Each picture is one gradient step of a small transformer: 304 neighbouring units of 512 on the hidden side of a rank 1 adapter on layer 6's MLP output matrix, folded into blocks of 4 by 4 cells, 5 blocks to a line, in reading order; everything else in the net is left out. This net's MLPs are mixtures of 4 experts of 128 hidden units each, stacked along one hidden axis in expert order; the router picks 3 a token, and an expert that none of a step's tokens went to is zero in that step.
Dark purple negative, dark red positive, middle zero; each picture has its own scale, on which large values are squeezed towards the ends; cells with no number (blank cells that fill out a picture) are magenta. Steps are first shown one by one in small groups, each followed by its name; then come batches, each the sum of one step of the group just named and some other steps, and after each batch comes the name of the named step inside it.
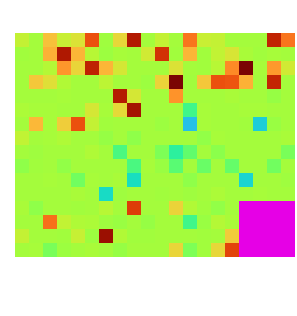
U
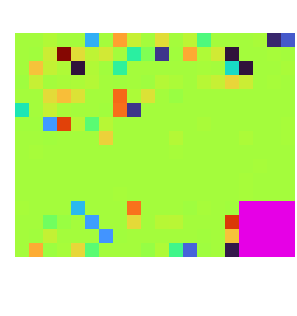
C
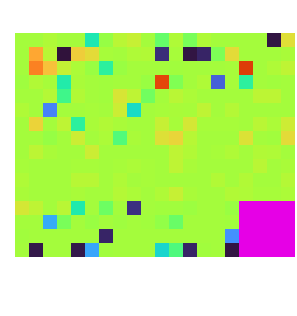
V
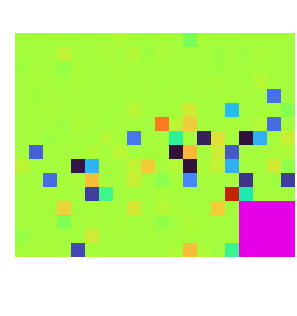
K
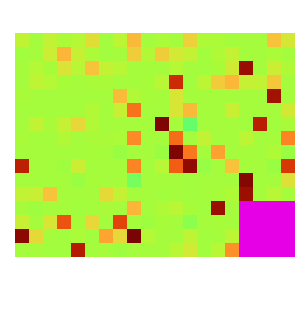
U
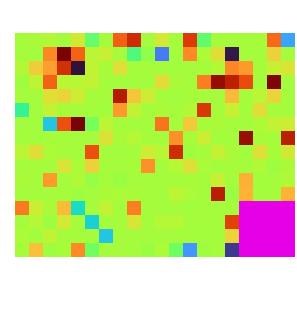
C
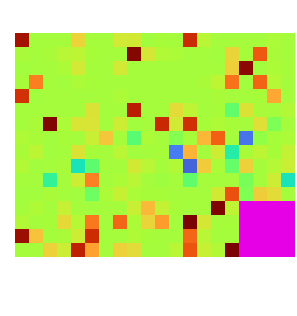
K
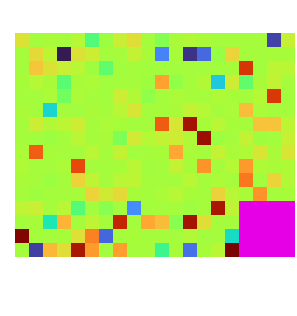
V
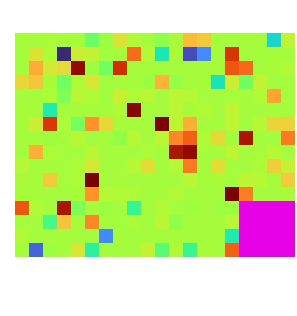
V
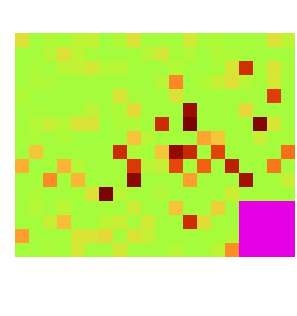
U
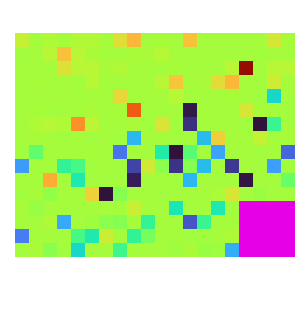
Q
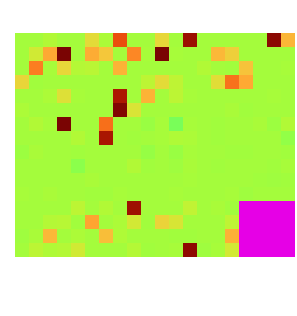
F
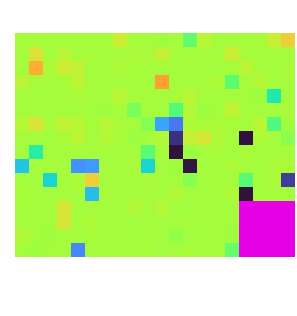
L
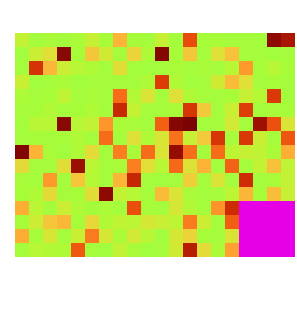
F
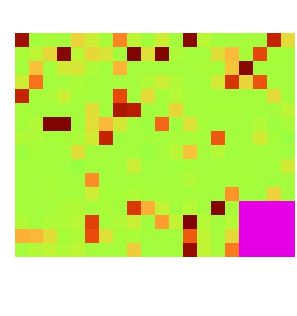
F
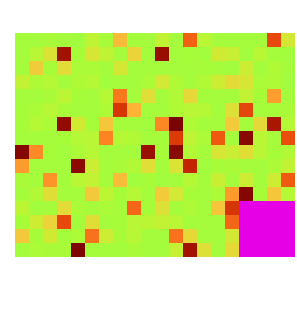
F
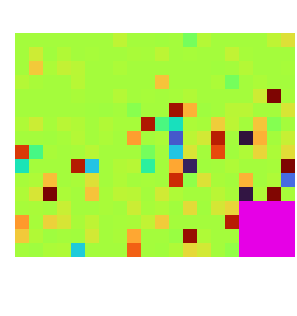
L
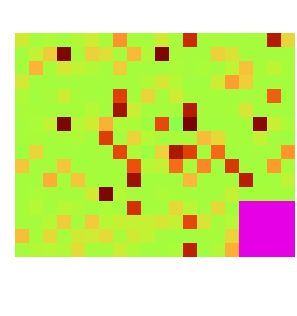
F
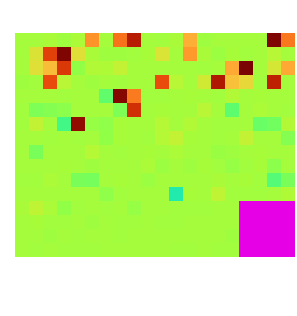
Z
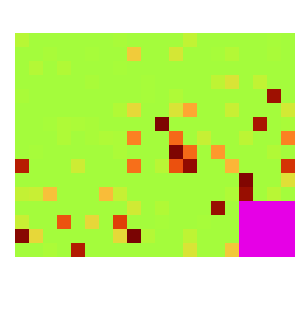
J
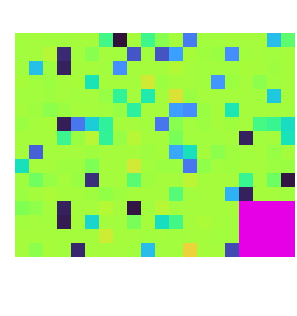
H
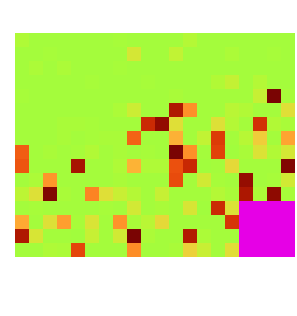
J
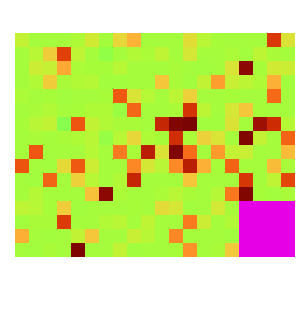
Z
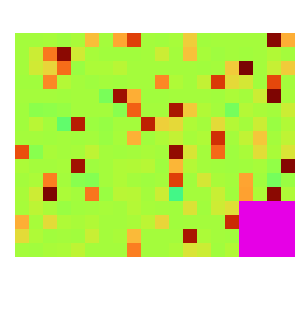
Z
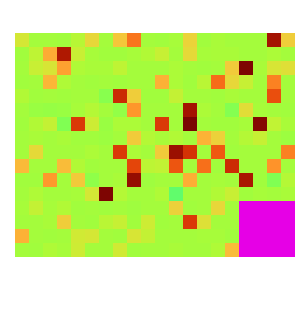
Z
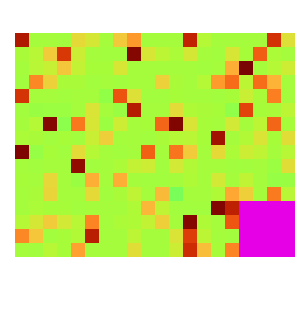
Z
